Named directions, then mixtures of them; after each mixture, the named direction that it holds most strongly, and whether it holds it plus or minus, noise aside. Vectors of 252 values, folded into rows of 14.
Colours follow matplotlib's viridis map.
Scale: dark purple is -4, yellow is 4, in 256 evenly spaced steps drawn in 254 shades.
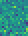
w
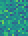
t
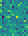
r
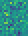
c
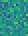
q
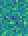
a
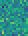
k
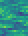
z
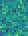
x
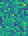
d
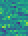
z, plus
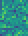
x, plus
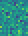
c, minus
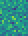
a, minus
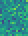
t, minus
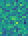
a, minus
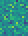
a, minus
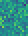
d, minus
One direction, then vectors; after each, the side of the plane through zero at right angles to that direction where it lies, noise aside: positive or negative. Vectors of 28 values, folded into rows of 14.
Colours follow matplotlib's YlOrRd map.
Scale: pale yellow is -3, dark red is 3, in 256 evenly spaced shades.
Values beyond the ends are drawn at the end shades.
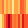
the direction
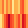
positive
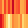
negative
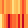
positive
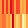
negative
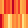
negative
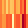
positive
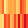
positive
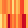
positive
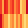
negative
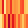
positive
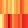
positive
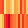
positive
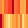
negative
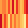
negative
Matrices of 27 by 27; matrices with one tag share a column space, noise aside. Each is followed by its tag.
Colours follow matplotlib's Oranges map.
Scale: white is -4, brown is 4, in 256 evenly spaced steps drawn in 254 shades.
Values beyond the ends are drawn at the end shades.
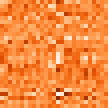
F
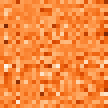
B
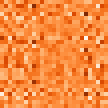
F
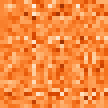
F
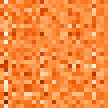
B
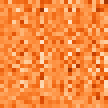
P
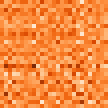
B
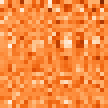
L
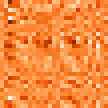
L
